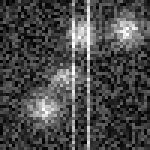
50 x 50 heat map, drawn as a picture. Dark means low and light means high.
Slope: none. Bumps: four. Odd lines: columns 25 and 30. Average level on the scale: 30%. Histogram: skewed, a long tail of high values.
